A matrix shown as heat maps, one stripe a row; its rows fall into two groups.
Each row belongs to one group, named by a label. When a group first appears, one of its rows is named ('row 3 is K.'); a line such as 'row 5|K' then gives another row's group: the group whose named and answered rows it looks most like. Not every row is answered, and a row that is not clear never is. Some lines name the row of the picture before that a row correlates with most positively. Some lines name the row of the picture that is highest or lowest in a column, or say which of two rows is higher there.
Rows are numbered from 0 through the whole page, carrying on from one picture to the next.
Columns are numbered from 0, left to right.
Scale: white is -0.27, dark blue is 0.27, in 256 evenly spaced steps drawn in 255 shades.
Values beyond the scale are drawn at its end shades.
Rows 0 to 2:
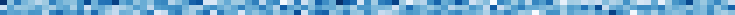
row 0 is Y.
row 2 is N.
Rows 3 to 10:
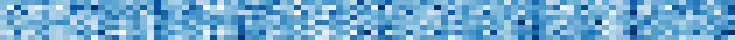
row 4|Y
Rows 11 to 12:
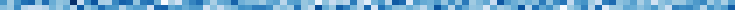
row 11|Y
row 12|Y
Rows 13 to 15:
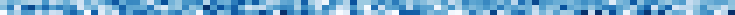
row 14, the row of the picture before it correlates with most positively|11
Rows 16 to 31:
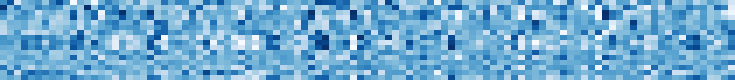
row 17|Y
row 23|N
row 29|Y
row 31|N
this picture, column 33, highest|30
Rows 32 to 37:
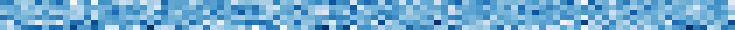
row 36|Y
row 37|N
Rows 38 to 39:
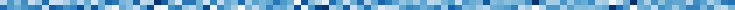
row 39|N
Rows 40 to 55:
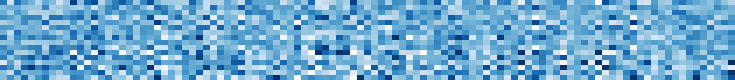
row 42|Y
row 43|N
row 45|N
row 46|Y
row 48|Y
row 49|N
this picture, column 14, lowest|53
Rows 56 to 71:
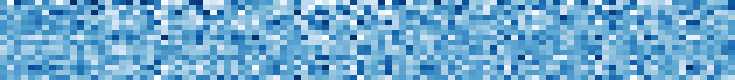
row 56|Y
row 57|Y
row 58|N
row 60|N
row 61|N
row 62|Y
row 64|Y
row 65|Y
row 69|N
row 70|N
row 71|N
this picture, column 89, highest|57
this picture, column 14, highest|57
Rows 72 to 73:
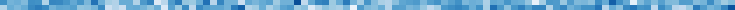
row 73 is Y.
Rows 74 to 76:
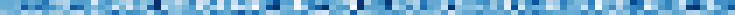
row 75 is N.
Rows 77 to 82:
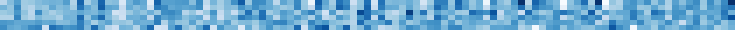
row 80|Y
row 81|N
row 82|N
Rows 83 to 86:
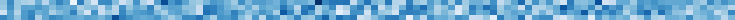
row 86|Y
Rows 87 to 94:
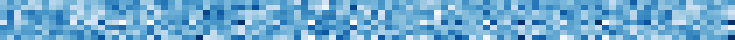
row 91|Y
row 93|N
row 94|Y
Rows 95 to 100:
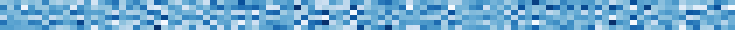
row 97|N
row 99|N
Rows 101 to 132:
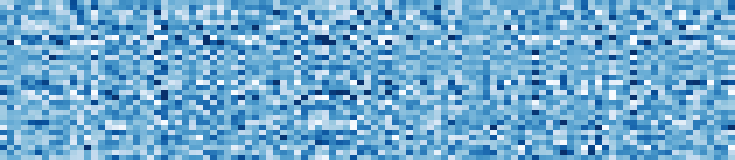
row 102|Y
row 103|N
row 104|N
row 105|Y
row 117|N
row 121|N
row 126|Y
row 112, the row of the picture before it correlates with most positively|99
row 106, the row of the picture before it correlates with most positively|98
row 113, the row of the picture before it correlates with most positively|95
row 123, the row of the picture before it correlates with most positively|95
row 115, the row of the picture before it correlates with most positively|95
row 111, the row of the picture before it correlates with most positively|95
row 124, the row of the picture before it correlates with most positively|98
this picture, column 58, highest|108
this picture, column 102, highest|104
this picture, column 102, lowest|108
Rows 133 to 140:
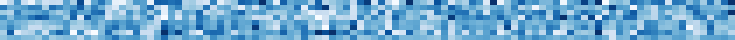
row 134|N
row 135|Y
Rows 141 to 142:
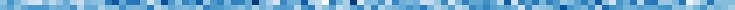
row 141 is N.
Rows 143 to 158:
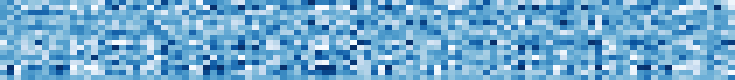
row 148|N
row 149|Y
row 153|Y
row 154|N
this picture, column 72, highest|154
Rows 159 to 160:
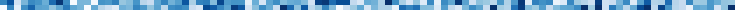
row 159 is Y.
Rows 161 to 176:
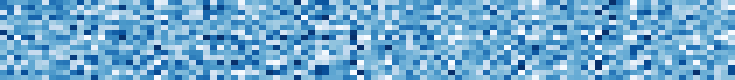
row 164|N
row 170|N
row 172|Y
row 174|Y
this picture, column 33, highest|173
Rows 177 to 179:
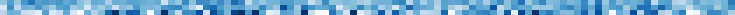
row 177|Y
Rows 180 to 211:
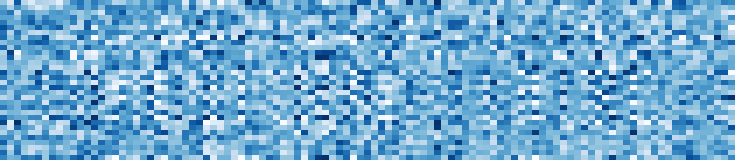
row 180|Y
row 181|Y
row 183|Y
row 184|Y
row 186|Y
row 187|N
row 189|Y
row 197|N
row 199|Y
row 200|N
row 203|N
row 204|Y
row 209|Y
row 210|Y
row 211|N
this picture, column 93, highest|180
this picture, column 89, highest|194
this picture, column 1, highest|190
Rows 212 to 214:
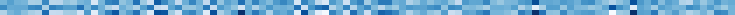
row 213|N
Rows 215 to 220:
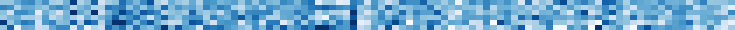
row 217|Y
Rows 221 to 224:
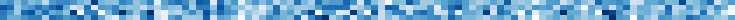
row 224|N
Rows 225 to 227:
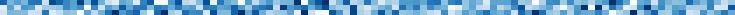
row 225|N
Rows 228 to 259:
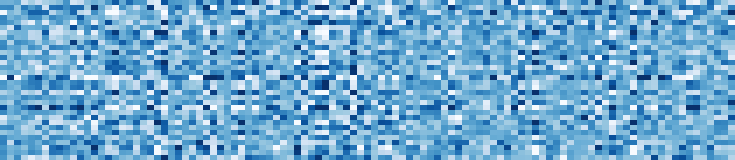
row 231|N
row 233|Y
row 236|Y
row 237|N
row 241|Y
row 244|N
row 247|N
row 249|N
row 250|N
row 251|Y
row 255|N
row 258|N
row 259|Y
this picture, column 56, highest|256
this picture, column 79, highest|233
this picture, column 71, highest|256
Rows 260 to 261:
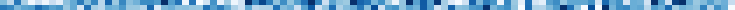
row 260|Y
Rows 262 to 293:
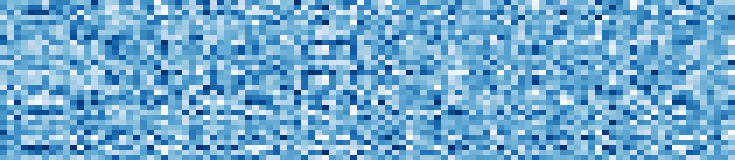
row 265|Y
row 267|Y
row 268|Y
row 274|Y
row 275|N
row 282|Y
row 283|N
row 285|Y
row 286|N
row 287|Y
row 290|Y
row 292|N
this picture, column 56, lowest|276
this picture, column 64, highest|291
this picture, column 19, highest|289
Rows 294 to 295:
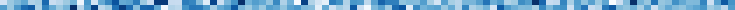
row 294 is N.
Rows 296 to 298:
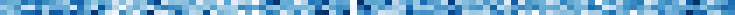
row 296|N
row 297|Y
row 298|N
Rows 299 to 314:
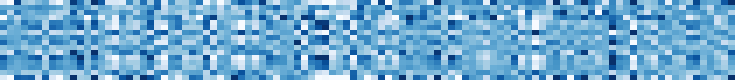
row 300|N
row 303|N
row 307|N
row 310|N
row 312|N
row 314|Y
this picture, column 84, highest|301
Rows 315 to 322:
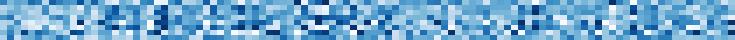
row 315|N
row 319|Y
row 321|N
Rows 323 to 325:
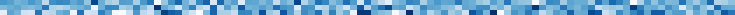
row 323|N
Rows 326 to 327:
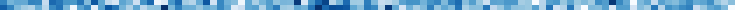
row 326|N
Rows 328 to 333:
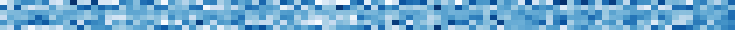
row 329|Y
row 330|Y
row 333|Y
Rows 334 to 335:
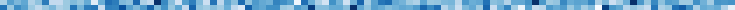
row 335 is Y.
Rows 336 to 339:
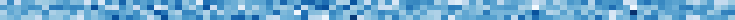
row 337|N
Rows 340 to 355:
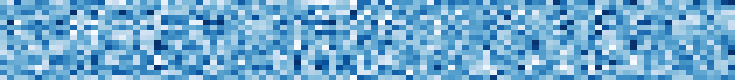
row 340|Y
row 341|N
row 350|Y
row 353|Y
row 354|Y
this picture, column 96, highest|353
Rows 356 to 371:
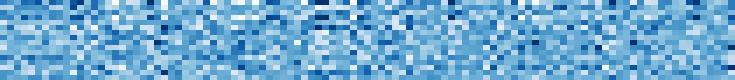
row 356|N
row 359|N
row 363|Y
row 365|Y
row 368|N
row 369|Y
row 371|N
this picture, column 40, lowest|358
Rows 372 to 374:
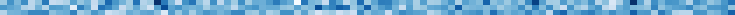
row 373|Y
